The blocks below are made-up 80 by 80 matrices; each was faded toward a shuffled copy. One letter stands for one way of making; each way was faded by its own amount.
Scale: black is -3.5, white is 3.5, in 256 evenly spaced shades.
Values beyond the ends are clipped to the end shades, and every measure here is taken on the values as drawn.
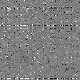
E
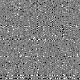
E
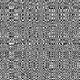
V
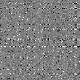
E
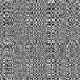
V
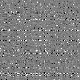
E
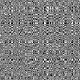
V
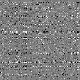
E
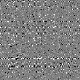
E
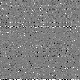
E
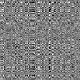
V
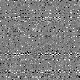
E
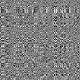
V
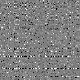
E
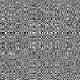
V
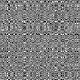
V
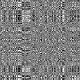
V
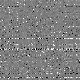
E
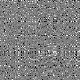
E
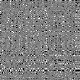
E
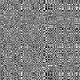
V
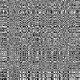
V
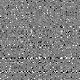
E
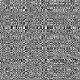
V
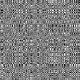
V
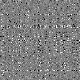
E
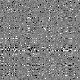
E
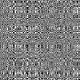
V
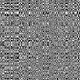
V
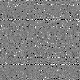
E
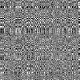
V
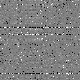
E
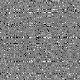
E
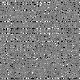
E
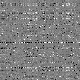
E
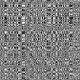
V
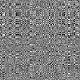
V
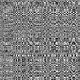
V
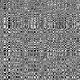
V
